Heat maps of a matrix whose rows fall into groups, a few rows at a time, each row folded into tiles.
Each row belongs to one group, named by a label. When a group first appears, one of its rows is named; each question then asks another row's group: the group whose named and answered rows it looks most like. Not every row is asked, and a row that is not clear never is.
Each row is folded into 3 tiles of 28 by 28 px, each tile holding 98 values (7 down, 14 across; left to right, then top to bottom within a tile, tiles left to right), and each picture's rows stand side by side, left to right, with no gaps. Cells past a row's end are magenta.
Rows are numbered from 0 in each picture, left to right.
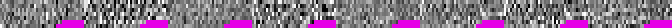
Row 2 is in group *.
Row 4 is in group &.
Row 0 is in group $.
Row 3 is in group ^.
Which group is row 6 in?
^
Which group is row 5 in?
^
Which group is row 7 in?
&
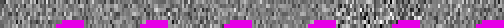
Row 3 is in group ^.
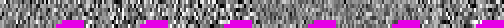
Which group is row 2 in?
$
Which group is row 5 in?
$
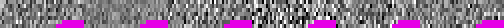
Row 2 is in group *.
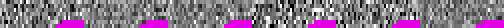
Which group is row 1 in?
^
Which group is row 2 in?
^
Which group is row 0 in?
^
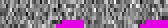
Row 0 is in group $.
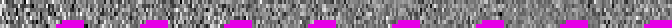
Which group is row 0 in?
^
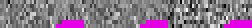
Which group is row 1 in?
^
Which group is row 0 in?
^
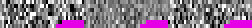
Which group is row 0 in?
^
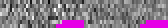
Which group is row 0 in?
$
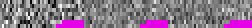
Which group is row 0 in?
$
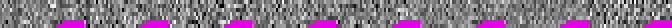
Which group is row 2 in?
$
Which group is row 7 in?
*
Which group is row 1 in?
&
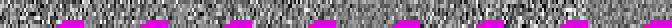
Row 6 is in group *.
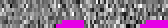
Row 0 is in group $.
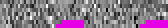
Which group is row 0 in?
^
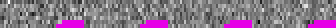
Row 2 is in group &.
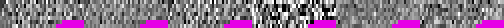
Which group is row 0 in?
*
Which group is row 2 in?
*
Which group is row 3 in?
^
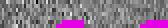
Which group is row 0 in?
*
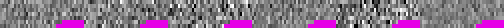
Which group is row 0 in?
^
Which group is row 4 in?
*
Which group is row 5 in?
$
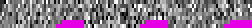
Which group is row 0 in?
*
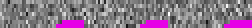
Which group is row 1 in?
&
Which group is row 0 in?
^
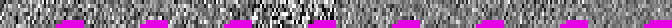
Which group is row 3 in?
^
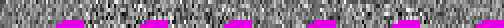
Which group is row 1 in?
&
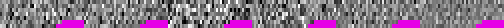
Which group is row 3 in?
^
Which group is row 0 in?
$
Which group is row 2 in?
*
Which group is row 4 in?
*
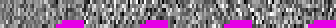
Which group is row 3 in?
&
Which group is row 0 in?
$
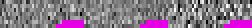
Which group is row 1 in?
&
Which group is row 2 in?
$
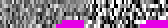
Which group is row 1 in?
$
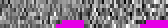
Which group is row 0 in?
^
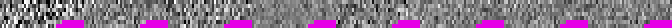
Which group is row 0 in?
$
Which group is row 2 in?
*
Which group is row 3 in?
$
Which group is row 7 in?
^
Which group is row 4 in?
*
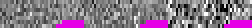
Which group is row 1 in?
^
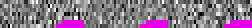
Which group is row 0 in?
&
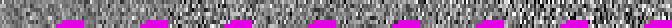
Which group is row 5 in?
*
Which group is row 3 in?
*
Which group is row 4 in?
^
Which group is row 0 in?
^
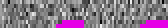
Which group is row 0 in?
^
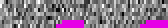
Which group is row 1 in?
*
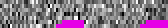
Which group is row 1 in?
*
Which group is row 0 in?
&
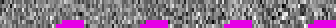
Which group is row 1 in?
&
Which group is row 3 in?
^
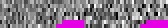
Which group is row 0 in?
&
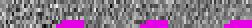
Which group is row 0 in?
&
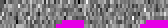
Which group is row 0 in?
*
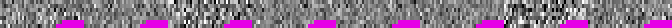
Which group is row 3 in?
$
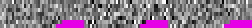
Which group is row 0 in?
&
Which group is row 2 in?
$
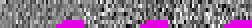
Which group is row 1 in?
&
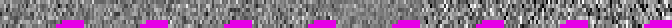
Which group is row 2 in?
*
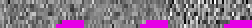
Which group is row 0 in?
^
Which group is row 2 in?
*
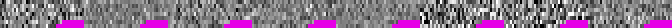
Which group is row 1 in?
^
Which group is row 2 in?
$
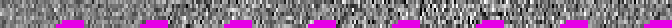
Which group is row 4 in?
*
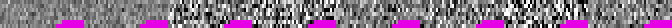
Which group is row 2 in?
&
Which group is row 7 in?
$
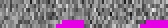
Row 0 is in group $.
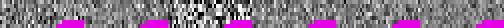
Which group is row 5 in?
$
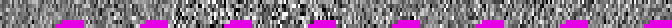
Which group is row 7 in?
*
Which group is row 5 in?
$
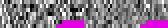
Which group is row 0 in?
^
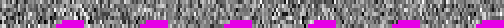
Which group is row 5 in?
^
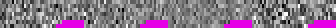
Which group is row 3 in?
^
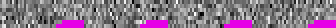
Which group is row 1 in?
$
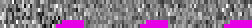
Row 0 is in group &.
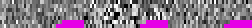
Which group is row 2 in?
*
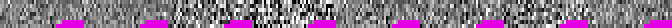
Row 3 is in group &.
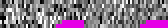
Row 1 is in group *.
